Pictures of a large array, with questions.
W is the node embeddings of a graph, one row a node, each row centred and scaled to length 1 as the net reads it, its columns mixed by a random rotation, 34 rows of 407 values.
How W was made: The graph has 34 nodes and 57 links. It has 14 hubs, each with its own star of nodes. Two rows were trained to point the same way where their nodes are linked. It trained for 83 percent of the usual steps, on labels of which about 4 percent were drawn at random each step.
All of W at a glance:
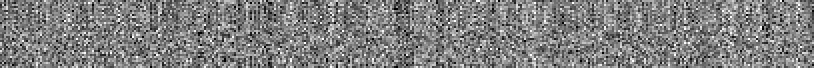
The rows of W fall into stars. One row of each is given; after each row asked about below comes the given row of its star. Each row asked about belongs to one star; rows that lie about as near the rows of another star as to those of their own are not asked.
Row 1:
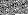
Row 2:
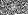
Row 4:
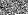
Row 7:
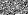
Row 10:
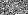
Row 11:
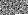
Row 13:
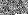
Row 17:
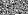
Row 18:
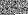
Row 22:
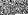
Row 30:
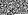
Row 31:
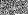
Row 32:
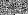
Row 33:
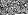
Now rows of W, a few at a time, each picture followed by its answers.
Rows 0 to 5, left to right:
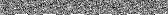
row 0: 13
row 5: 18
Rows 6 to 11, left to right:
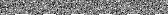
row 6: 17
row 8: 11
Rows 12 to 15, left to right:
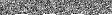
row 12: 33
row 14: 10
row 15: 4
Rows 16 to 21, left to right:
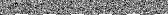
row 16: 22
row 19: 32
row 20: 1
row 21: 10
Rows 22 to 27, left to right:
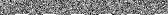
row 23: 18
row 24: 31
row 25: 13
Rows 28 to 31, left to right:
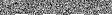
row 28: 22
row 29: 30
